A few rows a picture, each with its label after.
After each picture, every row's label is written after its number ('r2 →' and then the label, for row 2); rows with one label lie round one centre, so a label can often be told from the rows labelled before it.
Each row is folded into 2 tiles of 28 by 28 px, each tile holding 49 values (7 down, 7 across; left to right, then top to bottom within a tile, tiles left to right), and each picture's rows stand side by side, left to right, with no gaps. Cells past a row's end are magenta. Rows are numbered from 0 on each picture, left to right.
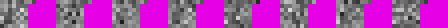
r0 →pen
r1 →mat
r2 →pen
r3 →pen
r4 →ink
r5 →mat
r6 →pen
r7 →ink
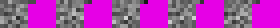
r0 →ink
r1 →ink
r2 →ink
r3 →ink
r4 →ink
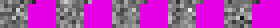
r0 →ink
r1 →mat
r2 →pen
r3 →pen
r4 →ink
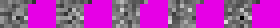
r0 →ink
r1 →ink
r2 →mat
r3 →pen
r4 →ink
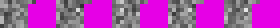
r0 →pen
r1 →pen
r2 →mat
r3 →pen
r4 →pen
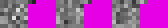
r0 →ink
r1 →pen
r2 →pen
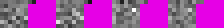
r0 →ink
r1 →ink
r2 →pen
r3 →pen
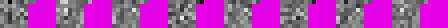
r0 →pen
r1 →mat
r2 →pen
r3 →ink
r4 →pen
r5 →ink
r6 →pen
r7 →mat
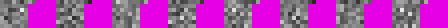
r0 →pen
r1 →ink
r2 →mat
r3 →ink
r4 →mat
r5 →ink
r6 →pen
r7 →mat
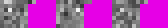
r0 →mat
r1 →pen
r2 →mat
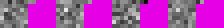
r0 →pen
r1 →mat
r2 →ink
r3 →mat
